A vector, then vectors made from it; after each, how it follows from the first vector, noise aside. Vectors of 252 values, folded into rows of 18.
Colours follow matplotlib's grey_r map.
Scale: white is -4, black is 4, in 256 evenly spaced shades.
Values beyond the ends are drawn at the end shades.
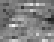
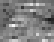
copied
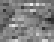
copied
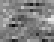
negated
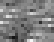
wrapped around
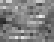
reversed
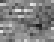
wrapped around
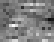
copied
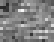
wrapped around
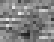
wrapped around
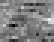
negated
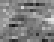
negated
